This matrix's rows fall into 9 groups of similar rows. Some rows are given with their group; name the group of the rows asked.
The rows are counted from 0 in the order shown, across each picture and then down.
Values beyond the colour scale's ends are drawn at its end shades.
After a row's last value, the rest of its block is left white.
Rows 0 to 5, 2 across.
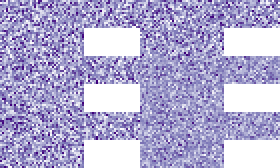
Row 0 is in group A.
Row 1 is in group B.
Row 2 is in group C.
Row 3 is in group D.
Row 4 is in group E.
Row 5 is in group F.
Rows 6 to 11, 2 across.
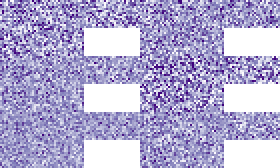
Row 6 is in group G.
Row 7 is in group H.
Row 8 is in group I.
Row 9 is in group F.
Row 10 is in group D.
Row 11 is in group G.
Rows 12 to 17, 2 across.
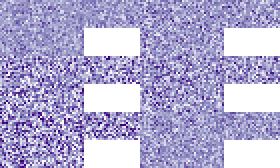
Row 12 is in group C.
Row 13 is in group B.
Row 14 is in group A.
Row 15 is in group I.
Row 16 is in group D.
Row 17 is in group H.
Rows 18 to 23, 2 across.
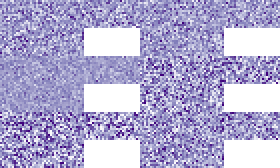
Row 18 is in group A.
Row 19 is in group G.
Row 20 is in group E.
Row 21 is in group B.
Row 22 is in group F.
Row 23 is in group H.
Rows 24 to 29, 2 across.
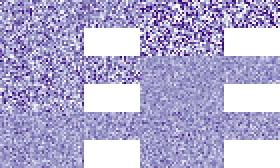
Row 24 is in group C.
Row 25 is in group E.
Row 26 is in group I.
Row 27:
B
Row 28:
I
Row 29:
D
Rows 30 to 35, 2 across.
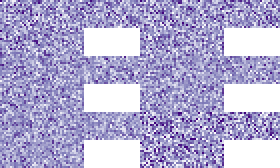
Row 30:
H
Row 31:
H
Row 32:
E
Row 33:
A
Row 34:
C
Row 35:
H
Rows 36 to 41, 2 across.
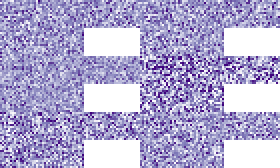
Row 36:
A
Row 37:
A
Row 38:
C
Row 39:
F
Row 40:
H
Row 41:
G
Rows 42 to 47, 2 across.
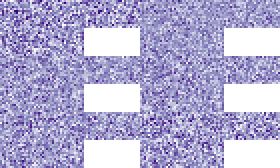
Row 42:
I
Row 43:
G
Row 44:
E
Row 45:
I
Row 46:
C
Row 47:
G
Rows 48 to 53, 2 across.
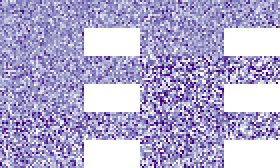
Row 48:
F
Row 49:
A
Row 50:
A
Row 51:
F
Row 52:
D
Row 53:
F
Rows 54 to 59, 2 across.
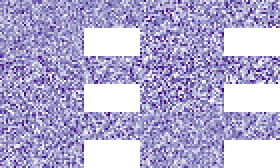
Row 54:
H
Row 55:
A
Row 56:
E
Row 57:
F
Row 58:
A
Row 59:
A
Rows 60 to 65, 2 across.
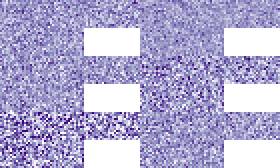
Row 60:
F
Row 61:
E
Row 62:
C
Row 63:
D
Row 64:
I
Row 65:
A
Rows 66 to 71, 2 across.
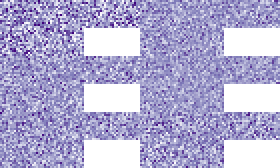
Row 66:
G
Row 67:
B
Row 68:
B
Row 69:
A
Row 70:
D
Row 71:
A
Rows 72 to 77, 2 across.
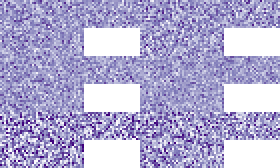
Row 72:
I
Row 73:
A
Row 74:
G
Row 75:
H
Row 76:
A
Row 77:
G
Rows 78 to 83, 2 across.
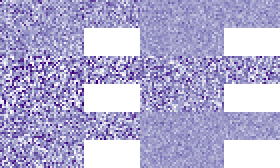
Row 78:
H
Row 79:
D
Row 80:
C
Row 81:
I
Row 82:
G
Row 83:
F
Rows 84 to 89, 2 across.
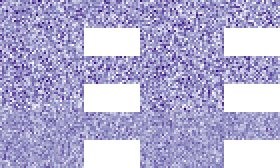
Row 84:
D
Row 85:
G
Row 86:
I
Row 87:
D
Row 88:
B
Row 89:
C
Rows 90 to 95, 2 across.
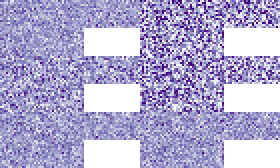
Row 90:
G
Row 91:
D
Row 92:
E
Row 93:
I
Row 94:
E
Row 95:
H
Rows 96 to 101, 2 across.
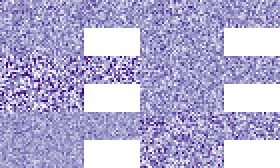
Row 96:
C
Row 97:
C
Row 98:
A
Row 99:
A
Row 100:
I
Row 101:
E
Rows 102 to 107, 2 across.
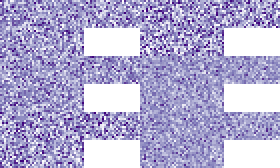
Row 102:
G
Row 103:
A
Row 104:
H
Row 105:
D
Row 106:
D
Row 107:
B
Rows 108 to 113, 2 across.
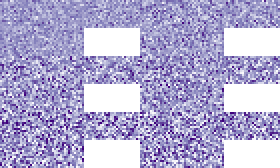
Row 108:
G
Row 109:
E
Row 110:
E
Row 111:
F
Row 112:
D
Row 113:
H
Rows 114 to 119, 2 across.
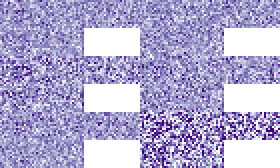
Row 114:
I
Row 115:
B
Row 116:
I
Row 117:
E
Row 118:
D
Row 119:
I
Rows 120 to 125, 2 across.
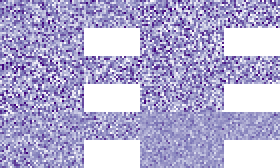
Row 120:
E
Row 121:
G
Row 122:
E
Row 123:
B
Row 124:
G
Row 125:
F
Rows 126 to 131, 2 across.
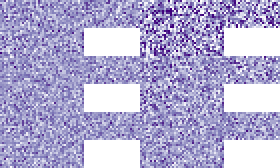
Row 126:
A
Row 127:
C
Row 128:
G
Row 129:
G
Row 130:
A
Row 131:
C
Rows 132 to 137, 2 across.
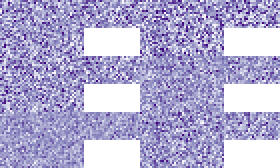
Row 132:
B
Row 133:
D
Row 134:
B
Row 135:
F
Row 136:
A
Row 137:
D
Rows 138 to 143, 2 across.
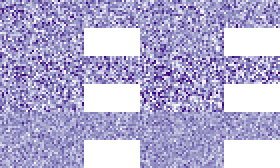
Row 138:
E
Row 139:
C
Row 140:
D
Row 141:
I
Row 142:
A
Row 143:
B
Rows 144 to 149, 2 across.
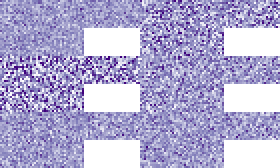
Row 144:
H
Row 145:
F
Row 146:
A
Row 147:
A
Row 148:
F
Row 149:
B
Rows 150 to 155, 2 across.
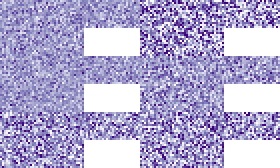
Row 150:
C
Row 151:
G
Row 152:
H
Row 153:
A
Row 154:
F
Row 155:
A
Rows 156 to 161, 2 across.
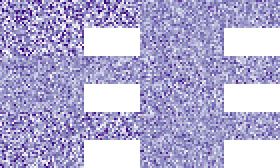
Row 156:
D
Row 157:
I
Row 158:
F
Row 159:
G
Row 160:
B
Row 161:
G
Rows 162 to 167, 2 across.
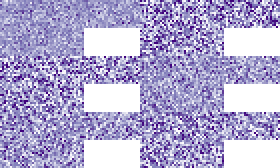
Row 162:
F
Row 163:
H
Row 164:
G
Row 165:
G
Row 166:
B
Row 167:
E
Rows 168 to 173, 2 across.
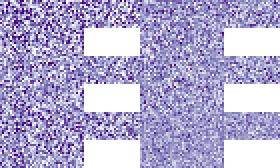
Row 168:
I
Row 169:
F
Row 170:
C
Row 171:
G
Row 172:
D
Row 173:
I
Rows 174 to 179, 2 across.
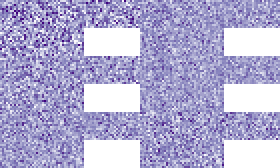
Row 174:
E
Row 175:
I
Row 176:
A
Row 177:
C
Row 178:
D
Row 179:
H
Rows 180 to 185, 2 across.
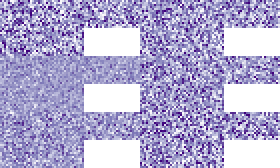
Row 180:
C
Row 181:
D
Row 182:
A
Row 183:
E
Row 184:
I
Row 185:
D
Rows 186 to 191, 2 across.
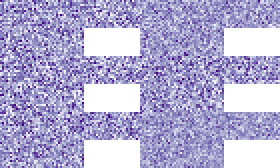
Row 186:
G
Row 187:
B
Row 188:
G
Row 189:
D
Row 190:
H
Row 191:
F
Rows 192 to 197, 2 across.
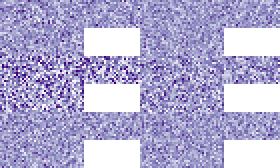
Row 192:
E
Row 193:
B
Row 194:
D
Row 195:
E
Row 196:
B
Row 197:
I
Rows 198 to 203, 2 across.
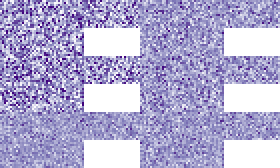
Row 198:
C
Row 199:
F
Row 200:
I
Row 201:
D
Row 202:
H
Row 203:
H
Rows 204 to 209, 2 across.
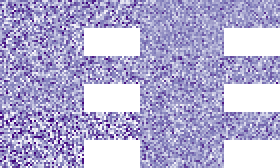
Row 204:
B
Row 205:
H
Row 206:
H
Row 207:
H
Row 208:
G
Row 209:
B
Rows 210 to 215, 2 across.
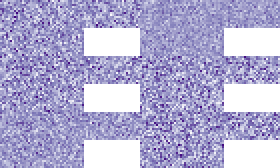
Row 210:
E
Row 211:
C
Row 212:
F
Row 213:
D
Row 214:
F
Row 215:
F
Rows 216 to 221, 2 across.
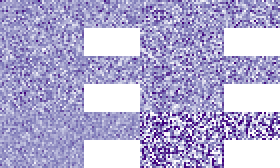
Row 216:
D
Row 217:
E
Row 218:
F
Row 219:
I
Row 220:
A
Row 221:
I
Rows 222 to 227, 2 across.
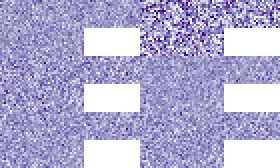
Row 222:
H
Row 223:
E
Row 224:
B
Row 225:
B
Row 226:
B
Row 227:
B
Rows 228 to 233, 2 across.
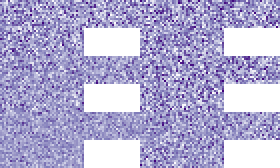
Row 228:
G
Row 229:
H
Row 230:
C
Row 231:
D
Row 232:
H
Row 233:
A
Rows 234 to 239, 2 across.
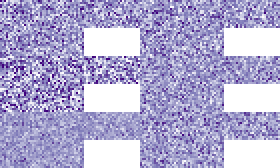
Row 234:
H
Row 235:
C
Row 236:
E
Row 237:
B
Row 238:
C
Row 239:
D
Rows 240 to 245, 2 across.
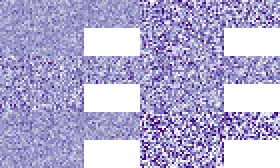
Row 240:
C
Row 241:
I
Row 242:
C
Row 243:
C
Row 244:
F
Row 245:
B
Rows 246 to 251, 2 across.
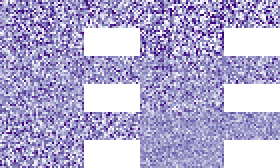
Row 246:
F
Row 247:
C
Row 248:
H
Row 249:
C
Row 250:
A
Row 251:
H
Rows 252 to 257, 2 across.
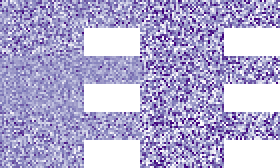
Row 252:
F
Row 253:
A
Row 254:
D
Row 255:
F
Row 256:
G
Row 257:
C
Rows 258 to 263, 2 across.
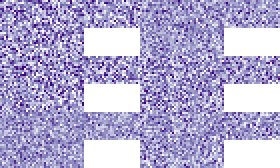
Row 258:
E
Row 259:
D
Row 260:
D
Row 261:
B
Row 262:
F
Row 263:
B
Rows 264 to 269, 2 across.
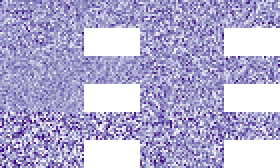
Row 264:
F
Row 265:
A
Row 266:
B
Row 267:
E
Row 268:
G
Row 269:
C
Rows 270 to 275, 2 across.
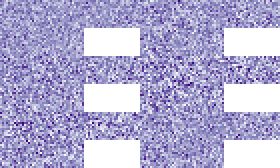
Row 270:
B
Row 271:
G
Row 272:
I
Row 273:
G
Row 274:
F
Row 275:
B
